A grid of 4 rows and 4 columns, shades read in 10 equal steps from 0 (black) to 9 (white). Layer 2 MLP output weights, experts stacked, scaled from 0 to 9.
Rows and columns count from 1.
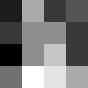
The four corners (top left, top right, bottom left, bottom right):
1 3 4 6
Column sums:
7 25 22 13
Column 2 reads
6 5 5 9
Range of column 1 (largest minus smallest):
4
